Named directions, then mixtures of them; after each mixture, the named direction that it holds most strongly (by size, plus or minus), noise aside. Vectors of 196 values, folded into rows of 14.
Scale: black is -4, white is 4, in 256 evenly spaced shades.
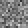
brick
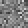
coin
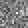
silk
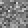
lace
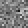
coin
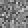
lace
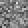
lace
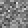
lace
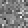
coin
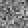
silk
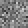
lace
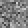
lace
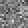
coin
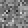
brick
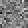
coin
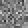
coin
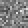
silk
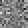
coin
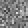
silk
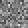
brick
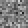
brick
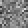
lace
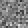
brick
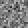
lace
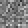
brick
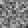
lace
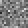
lace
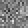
silk
